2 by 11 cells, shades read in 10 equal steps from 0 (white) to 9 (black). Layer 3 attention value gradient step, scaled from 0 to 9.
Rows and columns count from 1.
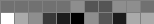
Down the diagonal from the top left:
5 3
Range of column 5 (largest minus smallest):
3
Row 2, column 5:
8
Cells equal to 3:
3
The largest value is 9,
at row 2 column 6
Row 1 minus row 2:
5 2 1 -2 -3 -5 2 0 -4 1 2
